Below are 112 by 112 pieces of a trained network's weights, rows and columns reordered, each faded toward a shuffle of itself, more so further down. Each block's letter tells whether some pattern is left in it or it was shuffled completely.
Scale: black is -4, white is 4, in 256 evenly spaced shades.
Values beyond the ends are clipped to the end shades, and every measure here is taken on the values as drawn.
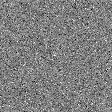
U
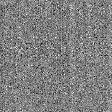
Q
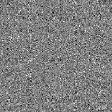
Q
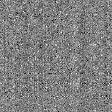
Q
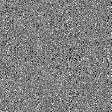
Q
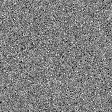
U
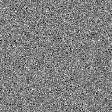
Q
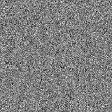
Q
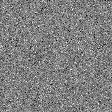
U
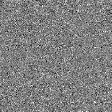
Q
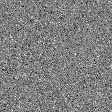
U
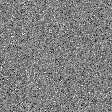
U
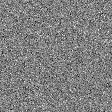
U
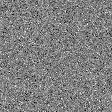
U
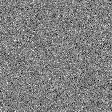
U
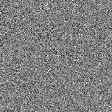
Q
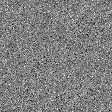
U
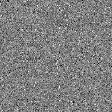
Q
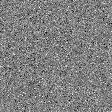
U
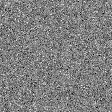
U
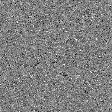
Q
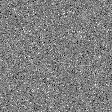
U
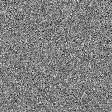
U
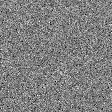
U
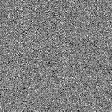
Q
